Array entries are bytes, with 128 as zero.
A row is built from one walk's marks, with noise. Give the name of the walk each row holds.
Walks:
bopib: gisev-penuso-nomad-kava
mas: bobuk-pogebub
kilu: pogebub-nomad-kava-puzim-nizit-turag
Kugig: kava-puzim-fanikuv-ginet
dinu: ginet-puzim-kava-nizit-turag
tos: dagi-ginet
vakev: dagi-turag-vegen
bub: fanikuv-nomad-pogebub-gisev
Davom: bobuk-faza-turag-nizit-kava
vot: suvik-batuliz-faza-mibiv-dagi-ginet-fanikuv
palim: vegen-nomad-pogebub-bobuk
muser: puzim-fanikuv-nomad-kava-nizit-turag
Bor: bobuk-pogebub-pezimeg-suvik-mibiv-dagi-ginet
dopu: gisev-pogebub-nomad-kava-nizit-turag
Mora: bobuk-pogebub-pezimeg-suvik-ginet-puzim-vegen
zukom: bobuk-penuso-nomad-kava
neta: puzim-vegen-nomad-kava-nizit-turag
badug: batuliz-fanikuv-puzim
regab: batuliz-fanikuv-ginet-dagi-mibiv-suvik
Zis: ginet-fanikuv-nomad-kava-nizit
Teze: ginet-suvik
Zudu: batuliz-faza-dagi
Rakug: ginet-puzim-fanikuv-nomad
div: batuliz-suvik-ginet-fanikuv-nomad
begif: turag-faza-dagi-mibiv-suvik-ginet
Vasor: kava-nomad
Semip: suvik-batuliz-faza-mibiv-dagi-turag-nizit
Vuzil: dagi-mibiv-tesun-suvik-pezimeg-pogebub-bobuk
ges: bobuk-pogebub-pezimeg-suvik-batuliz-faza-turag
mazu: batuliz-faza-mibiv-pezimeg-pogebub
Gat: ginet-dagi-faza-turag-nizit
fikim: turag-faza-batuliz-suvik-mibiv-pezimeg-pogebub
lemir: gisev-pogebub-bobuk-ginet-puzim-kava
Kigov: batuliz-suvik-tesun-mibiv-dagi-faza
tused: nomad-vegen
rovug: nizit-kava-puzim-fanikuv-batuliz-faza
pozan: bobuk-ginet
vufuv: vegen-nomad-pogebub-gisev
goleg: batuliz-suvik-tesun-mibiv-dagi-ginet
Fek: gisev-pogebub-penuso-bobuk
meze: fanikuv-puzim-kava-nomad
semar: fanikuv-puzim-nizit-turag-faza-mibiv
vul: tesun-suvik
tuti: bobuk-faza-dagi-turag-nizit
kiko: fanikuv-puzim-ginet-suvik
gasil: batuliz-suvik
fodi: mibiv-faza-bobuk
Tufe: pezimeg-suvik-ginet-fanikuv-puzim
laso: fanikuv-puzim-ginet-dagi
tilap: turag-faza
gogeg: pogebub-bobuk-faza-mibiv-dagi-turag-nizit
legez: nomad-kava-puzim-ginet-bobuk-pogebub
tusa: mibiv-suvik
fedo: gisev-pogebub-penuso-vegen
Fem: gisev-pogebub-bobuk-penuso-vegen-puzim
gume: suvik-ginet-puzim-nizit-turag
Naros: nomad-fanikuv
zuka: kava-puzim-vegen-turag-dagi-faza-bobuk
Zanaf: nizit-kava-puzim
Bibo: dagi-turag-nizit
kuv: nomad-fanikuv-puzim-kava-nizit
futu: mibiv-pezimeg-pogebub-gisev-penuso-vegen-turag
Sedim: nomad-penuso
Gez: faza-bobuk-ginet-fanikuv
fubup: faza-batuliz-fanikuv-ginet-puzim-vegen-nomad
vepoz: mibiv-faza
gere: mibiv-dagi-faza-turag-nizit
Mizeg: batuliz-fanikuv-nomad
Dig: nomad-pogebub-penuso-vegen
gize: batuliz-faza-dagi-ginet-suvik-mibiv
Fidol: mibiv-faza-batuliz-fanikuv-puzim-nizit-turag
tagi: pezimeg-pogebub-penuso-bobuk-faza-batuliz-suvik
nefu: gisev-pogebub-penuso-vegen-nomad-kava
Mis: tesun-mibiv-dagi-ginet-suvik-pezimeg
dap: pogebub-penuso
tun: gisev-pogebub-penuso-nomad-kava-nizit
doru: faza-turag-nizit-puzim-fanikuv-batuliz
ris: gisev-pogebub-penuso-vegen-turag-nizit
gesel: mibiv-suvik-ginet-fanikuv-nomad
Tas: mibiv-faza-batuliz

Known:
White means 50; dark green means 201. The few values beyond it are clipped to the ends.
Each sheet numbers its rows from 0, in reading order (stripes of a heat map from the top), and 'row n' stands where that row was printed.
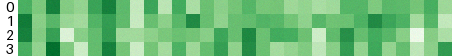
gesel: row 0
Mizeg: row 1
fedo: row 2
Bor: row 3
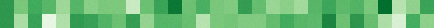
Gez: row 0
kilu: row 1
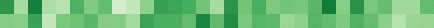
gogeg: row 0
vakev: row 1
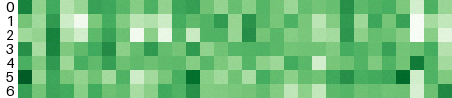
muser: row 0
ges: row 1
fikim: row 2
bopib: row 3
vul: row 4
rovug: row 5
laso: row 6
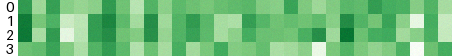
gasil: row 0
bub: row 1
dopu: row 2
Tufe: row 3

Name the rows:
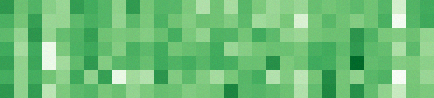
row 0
Rakug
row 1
kiko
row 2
Sedim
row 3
neta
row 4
palim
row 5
semar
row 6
dap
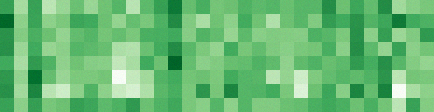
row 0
Davom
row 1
Zis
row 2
pozan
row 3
Bibo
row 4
Zudu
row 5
vot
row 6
tagi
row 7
meze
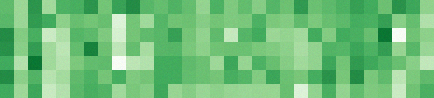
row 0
Vasor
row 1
Tas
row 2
fubup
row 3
div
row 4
Semip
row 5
mas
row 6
gume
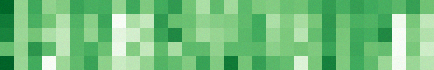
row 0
kuv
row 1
Fidol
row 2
doru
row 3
mazu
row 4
ris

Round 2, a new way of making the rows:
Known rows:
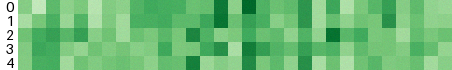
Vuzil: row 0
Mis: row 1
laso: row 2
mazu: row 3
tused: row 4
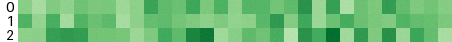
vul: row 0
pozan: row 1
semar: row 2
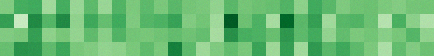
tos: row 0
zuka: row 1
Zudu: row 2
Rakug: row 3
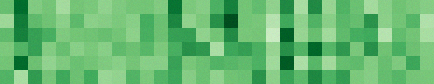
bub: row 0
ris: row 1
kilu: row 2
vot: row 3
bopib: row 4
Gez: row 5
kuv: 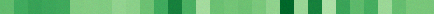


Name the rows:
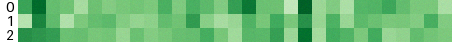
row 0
dopu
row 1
Sedim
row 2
legez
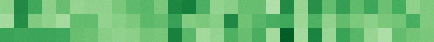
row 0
gesel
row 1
dap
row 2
meze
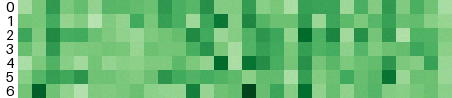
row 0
gere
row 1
Bor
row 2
rovug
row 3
Tas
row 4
tagi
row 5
gume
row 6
nefu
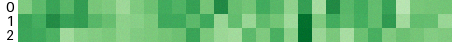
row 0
Tufe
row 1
dinu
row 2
Vasor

